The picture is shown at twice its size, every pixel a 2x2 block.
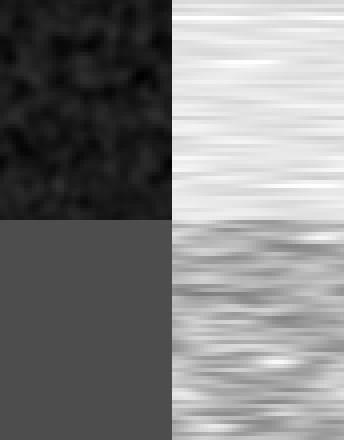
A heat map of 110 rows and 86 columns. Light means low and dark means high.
The table splits into 2 rows of 2 panels. Panel 1,1: very high, blotchy, faint in contrast. Panel 1,2: very low, streaked across, faint in contrast. Panel 2,1: high, flat. Panel 2,2: low, streaked across.
